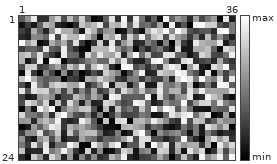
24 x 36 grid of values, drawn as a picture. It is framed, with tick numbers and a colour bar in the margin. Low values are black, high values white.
Slope: none. Ninth with the highest average: middle right. Seam: none. Average level on the scale: 50%. Grain: fine. Mirror symmetry: none. Histogram: flat. Ninth with the lowest average: bottom middle.
